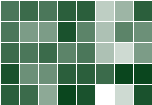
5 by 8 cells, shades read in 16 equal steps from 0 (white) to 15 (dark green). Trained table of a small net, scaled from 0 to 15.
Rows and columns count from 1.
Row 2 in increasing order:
5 8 8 9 10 10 11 14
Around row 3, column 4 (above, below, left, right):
14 13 12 11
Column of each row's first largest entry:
4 4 1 7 4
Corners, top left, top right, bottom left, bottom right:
11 13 13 14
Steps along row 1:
up down up same down up up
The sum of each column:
61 52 47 65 61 26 37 59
